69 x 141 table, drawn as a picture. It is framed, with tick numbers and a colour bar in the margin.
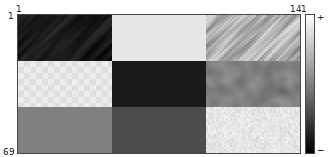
The table splits into 3 rows of 3 panels. Panel 1,1: very low, slanting up to the right, faint in contrast. Panel 1,2: very high, flat. Panel 1,3: high, slanting up to the right. Panel 2,1: very high, checkered, faint in contrast. Panel 2,2: very low, flat. Panel 2,3: middling, blotchy, faint in contrast. Panel 3,1: middling, flat. Panel 3,2: low, flat. Panel 3,3: very high, fine-grained, faint in contrast.
